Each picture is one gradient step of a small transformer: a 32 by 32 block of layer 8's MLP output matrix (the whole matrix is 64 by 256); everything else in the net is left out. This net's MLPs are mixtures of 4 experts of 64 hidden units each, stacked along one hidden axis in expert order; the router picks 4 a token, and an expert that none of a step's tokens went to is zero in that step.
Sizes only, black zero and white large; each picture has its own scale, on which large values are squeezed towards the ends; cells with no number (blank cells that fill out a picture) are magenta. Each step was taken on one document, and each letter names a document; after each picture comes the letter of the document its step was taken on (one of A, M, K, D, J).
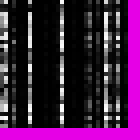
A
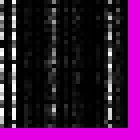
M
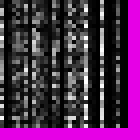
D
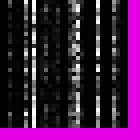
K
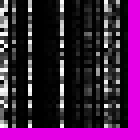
A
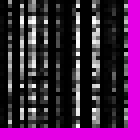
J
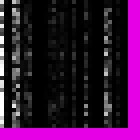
M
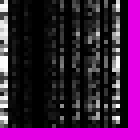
M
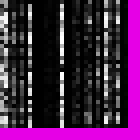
A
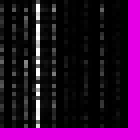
D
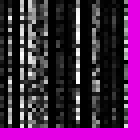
J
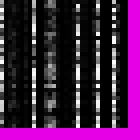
K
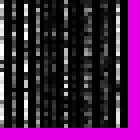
D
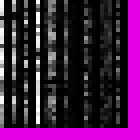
D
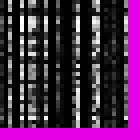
J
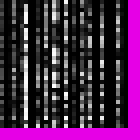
D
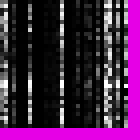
A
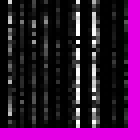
J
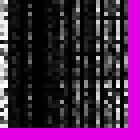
M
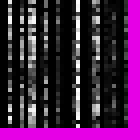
J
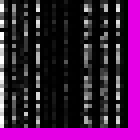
D
